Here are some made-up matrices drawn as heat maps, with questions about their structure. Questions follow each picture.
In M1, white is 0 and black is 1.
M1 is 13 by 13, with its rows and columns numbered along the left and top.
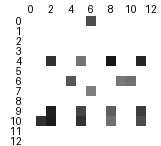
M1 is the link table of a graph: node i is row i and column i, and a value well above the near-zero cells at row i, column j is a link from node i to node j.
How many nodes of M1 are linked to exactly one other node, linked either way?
3
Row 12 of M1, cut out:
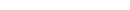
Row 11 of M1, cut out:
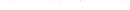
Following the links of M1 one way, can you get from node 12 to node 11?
no
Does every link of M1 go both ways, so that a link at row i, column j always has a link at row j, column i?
no
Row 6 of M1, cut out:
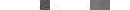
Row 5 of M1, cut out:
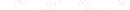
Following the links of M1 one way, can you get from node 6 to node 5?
yes
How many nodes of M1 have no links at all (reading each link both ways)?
2
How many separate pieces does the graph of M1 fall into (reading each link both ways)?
3
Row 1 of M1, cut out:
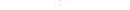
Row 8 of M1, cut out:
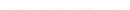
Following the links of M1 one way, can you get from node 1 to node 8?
no
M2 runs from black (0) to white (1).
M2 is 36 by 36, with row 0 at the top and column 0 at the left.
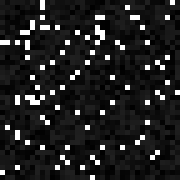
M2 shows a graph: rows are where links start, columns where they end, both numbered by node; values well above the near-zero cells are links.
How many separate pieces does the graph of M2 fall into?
2
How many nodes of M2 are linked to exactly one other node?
9
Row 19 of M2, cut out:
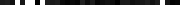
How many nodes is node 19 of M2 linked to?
5
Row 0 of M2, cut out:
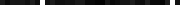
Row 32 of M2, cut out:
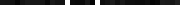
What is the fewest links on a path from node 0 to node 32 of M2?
3
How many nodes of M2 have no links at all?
1
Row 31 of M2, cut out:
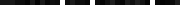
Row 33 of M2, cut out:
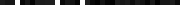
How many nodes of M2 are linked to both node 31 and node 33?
0
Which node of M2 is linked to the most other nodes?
node 8
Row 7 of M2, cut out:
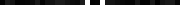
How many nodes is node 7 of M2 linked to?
2
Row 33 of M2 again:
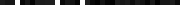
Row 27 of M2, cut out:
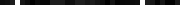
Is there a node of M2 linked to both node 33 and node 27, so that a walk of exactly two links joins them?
yes
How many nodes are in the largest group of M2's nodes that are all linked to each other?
3
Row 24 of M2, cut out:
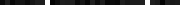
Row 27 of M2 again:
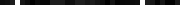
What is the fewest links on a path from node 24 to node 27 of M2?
4
